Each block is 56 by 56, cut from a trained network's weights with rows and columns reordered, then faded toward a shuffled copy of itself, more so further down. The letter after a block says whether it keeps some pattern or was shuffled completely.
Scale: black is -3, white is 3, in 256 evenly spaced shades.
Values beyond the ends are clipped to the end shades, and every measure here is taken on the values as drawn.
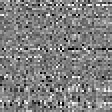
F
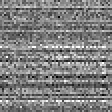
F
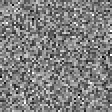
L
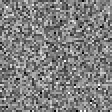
L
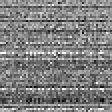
F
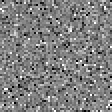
L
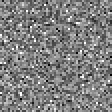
L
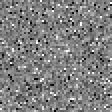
L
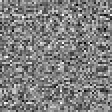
F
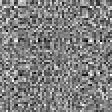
F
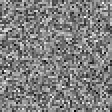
L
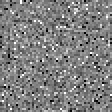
L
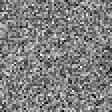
L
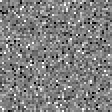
L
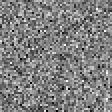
L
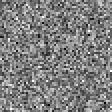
L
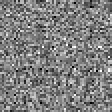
F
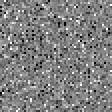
L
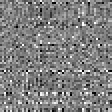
F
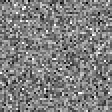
L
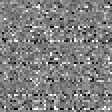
F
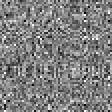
F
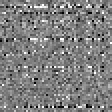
F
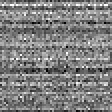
F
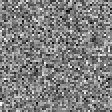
L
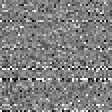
F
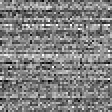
F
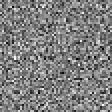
F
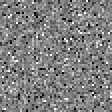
L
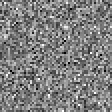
L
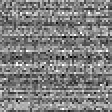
F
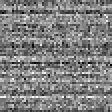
F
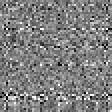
F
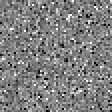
L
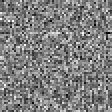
F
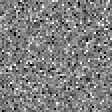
L
